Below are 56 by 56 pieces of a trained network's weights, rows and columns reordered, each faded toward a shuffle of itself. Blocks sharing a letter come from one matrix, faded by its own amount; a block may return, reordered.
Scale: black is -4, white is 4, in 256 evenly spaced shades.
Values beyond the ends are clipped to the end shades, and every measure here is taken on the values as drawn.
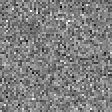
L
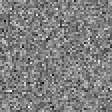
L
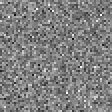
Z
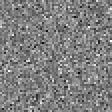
Z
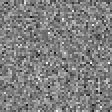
Z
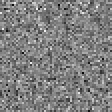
Z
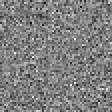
Z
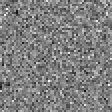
L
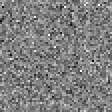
L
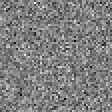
Z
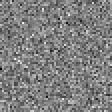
L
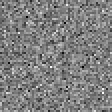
Z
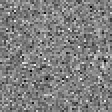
Z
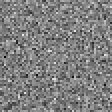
L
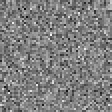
Z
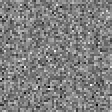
L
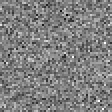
L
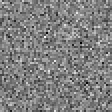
L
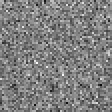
L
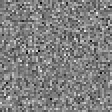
L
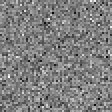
Z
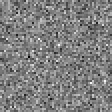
L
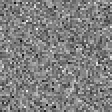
L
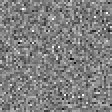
Z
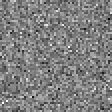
L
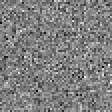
Z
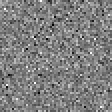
Z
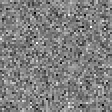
Z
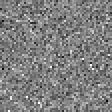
Z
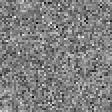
L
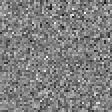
Z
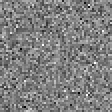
L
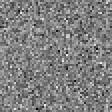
Z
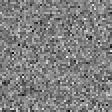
Z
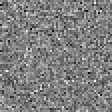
Z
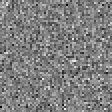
Z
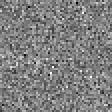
L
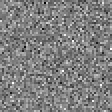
L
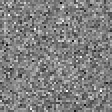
Z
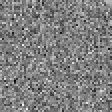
L
